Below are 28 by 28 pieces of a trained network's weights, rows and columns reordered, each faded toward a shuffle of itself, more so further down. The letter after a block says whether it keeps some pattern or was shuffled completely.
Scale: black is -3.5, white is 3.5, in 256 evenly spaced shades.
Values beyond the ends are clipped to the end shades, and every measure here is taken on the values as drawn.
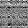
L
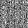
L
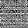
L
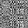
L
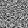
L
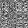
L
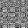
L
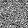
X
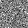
X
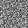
X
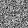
X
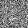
L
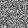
L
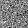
X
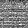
L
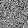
X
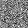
X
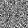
L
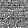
L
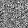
X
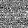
L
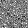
X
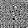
L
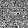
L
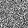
X
